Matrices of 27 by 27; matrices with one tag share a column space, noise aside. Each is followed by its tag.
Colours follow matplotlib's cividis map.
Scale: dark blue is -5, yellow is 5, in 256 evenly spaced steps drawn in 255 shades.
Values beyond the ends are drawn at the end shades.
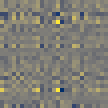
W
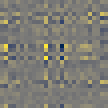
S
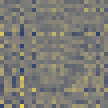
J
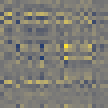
S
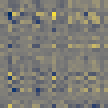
W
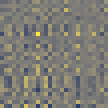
J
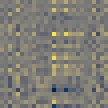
J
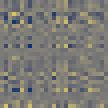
W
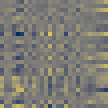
J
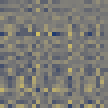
J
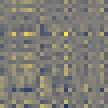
J
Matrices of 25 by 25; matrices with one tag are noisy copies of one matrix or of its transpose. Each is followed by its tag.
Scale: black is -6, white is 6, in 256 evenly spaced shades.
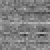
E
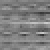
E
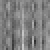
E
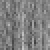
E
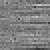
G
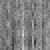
E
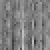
E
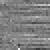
G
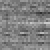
E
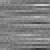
G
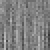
G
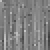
G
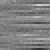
G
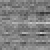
E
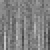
G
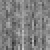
E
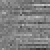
G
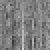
E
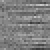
G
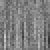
G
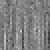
G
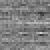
E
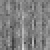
E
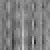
E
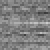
E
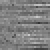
G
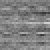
E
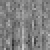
E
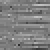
G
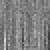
G
